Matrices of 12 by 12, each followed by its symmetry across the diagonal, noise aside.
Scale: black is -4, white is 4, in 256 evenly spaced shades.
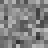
neither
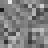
antisymmetric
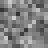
antisymmetric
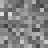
neither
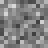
symmetric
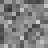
symmetric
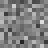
antisymmetric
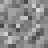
symmetric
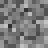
symmetric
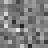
neither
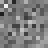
symmetric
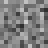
neither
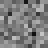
neither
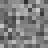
antisymmetric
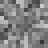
symmetric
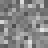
symmetric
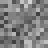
neither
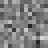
antisymmetric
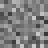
antisymmetric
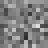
antisymmetric
